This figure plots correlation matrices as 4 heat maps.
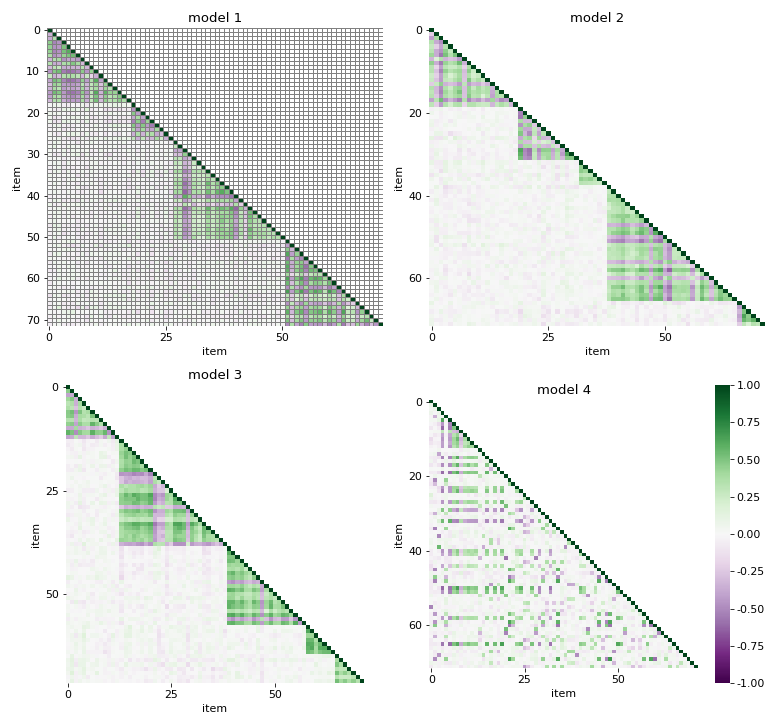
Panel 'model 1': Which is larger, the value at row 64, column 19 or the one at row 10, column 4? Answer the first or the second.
the first
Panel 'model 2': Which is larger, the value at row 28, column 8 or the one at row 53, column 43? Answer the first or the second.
the second
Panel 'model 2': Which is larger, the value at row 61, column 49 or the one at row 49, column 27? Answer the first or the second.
the first
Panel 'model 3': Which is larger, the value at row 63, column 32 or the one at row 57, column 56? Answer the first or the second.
the first
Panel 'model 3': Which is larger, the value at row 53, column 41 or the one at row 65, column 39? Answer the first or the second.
the first
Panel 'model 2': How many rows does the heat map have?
72
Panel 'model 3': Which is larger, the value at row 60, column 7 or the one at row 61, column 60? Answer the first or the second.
the second
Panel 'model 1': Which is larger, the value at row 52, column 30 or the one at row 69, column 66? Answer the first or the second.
the first
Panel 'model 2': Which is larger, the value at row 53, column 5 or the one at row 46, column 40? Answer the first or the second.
the second
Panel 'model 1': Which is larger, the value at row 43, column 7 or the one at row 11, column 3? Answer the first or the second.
the second
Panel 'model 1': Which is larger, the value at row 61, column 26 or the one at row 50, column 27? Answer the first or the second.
the second
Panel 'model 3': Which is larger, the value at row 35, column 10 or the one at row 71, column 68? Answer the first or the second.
the second
